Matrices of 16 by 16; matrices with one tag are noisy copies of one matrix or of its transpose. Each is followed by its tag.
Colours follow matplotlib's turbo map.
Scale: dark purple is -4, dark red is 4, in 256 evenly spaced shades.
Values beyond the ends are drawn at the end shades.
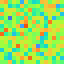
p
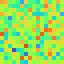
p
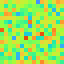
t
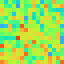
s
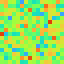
p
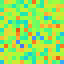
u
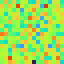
u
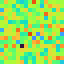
u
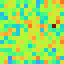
s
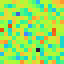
t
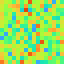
t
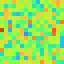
t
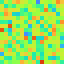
t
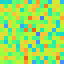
u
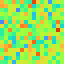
p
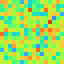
p
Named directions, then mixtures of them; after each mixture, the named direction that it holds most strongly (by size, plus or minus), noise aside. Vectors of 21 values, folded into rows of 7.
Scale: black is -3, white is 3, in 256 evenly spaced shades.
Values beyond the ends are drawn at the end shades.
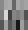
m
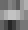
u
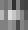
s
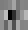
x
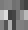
x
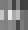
s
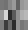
x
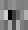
x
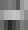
u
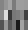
m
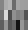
m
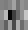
x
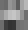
u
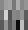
m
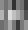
s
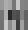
m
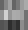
u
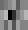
x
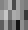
m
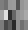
x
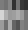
s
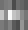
s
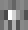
x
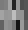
s
